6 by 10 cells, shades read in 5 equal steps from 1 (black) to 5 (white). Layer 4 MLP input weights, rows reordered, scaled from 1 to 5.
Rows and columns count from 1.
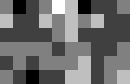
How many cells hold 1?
3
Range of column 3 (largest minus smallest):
2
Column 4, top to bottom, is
3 4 2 3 3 2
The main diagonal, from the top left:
3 2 2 3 3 4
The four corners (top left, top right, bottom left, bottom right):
3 3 3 4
